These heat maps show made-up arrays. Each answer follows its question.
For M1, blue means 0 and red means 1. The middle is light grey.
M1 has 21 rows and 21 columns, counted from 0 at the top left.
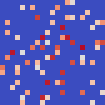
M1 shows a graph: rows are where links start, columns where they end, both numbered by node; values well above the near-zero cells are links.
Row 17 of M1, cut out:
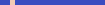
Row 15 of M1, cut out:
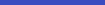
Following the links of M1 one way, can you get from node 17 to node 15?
no
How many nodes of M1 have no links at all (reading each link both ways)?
1
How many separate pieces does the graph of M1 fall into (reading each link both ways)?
2
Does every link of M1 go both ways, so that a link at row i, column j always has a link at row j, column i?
yes
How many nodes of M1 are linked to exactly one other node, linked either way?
1
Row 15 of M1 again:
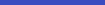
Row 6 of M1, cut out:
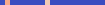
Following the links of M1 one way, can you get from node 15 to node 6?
no
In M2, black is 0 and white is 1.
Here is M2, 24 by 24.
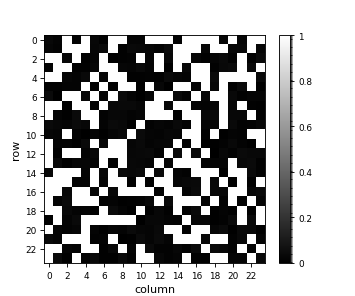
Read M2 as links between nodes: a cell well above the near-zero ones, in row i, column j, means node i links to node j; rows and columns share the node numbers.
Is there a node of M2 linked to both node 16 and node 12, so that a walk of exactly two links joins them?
yes
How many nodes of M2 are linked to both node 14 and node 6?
7
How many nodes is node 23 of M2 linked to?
8
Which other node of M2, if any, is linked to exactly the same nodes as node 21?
node 1
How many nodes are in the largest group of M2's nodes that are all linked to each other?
5
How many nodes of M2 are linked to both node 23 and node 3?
0
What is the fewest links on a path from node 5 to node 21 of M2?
2
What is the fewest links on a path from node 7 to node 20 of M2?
2
